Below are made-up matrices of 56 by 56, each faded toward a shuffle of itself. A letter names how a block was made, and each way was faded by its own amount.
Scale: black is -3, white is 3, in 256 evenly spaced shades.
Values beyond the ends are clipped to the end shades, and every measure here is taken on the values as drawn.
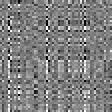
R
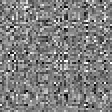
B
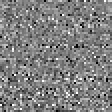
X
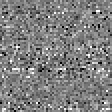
X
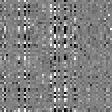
R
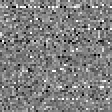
X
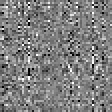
B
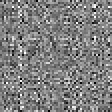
B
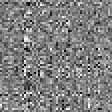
B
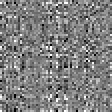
B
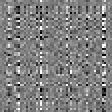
R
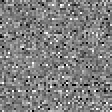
X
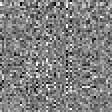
B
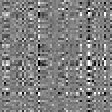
R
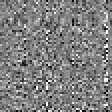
B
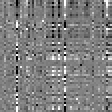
R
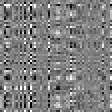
R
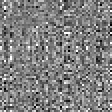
B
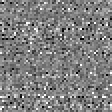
X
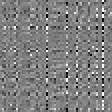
R
